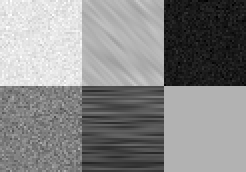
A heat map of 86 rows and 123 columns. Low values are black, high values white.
It is made of 2 by 3 panels. Panel 1,1: very high, fine-grained, faint in contrast. Panel 1,2: high, slanting down to the right, faint in contrast. Panel 1,3: very low, fine-grained, faint in contrast. Panel 2,1: middling, fine-grained. Panel 2,2: low, streaked across. Panel 2,3: high, flat.
